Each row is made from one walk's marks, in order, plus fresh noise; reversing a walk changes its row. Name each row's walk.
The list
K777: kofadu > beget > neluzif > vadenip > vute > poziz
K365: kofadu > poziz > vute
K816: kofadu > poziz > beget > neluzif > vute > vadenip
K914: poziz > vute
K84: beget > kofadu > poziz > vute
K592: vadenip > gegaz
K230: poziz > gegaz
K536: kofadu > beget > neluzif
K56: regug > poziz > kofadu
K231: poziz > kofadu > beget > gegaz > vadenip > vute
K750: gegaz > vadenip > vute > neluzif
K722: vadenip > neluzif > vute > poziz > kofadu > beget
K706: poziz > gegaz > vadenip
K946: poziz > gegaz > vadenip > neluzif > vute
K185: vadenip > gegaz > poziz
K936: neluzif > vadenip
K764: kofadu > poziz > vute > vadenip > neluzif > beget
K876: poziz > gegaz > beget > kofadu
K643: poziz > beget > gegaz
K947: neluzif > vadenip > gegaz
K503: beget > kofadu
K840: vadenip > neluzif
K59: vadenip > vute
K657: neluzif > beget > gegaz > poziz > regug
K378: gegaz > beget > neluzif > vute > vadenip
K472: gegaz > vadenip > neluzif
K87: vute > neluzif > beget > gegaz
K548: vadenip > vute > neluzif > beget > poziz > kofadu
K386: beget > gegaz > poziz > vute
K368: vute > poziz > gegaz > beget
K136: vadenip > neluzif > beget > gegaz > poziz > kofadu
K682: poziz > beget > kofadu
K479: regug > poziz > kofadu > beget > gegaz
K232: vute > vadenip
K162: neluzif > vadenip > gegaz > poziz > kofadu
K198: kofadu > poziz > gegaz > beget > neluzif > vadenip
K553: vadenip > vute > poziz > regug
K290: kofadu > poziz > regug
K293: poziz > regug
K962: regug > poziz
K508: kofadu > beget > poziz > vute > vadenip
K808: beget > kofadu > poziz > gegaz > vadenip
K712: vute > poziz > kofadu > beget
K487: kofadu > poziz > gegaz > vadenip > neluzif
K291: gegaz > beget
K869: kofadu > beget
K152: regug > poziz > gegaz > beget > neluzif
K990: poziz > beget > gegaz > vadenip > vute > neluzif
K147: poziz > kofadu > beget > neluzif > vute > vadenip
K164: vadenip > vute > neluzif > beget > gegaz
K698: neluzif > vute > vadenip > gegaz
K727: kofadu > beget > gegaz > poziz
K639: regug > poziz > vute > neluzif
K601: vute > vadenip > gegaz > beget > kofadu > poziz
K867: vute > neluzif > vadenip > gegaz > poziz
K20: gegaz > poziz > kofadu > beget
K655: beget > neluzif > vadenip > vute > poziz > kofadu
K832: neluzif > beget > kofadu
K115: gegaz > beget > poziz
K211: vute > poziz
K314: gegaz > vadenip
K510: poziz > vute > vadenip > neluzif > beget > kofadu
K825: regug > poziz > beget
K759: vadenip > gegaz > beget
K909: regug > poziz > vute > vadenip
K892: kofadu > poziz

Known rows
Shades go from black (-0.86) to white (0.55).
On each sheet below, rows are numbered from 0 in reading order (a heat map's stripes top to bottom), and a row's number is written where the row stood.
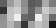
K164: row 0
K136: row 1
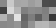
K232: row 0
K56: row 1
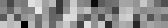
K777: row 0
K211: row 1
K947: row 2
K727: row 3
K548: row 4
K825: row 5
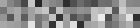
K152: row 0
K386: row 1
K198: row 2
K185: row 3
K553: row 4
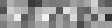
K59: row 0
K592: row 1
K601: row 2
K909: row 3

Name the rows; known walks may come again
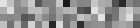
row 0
K914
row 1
K990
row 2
K386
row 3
K232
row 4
K759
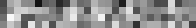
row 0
K840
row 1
K20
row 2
K472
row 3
K59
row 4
K378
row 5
K479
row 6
K643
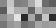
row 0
K553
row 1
K909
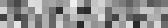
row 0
K892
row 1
K211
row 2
K87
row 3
K867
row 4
K764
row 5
K706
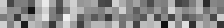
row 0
K84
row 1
K698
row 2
K936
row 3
K56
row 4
K712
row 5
K777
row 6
K231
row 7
K503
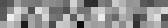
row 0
K136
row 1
K601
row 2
K832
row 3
K314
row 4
K510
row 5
K185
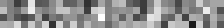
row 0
K290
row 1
K682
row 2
K230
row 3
K750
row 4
K962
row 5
K947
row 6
K536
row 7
K368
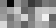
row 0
K291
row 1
K592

